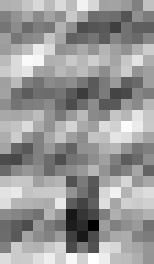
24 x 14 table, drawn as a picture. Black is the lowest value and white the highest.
Odd rows or columns: none. Slope: none. Roughest part: bottom middle. Odd patch: lower, in the bottom middle. Ninth with the lowest average: bottom middle. Stripes: horizontal, repeating 4 times.
